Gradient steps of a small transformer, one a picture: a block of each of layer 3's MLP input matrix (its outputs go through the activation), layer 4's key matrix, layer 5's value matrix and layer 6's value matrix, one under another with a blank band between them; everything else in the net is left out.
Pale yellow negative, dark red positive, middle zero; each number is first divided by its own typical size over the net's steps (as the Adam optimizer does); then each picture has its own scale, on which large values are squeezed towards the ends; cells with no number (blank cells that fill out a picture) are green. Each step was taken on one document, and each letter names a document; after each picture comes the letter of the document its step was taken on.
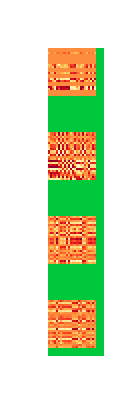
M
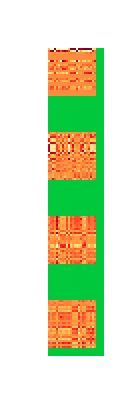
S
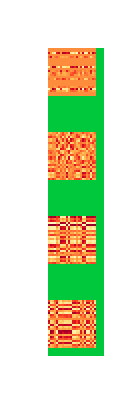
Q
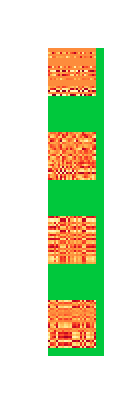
Q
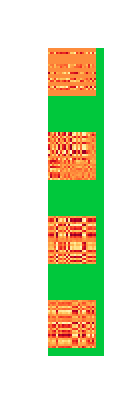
M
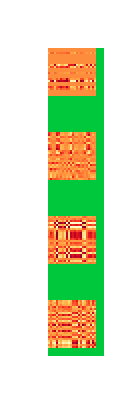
M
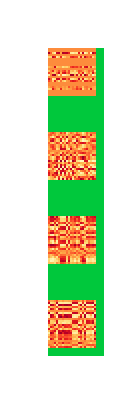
Q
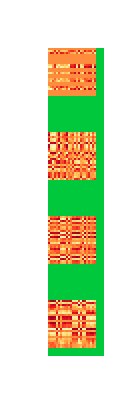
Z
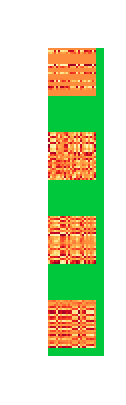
Z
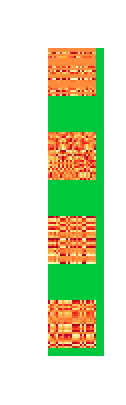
Q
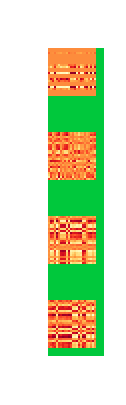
M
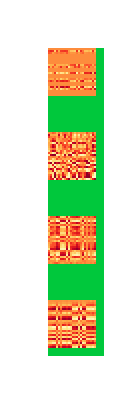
Z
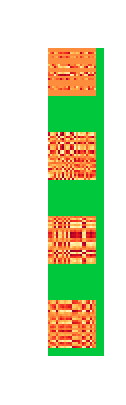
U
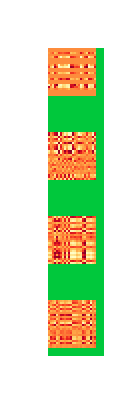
U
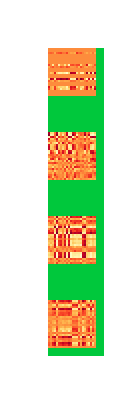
U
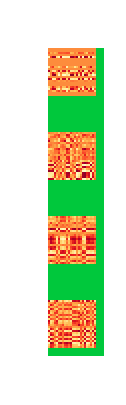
Q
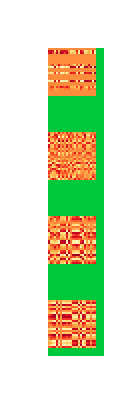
Z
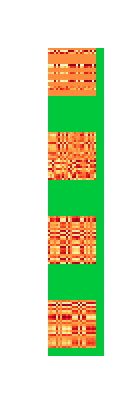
Z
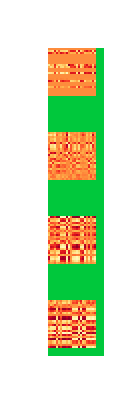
Z
